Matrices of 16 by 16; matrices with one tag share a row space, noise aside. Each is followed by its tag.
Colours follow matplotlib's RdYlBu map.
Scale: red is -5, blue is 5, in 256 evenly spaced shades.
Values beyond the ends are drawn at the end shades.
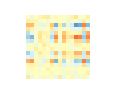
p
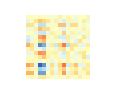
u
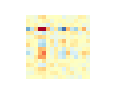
u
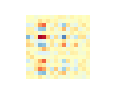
u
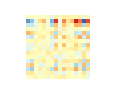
p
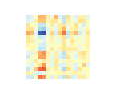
u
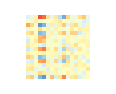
u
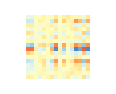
p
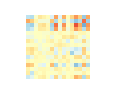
p
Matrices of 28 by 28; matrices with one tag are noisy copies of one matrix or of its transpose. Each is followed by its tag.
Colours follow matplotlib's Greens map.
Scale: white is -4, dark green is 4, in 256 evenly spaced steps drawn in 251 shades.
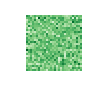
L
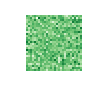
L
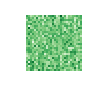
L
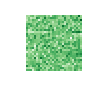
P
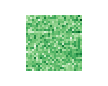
P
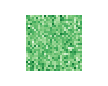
L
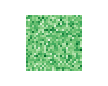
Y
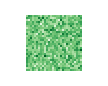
Y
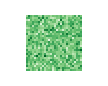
Y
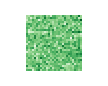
P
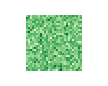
Y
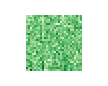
P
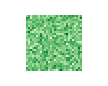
Y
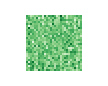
L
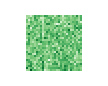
P
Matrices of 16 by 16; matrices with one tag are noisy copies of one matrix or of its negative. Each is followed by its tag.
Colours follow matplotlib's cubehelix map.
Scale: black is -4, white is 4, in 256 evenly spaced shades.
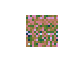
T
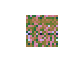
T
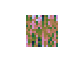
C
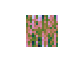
C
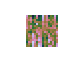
C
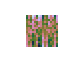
C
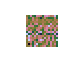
T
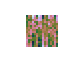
C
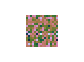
T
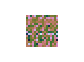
T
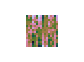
C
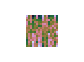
C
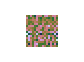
T
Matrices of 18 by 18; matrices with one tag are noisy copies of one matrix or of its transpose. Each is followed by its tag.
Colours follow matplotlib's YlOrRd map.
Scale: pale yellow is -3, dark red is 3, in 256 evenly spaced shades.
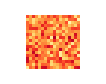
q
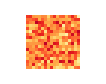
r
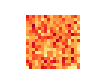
r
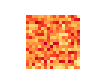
r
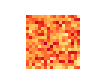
r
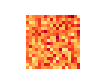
q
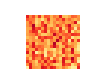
r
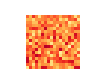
q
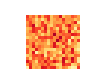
r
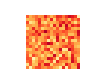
q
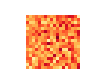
q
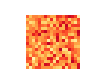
q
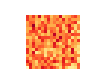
r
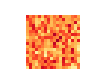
r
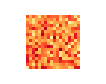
q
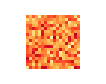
q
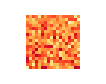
q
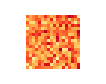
q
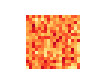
r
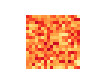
r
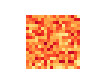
r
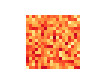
q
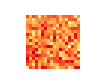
q
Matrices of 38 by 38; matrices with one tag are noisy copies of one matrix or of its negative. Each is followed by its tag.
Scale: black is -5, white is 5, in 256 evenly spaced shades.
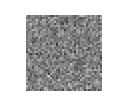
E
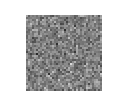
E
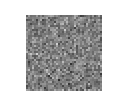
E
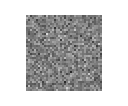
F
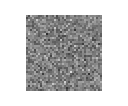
F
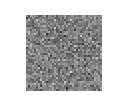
F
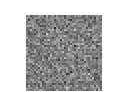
F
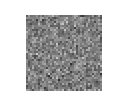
E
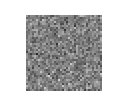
E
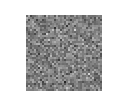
F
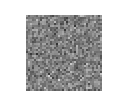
E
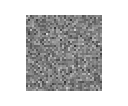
F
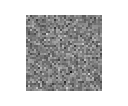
F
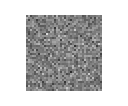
F
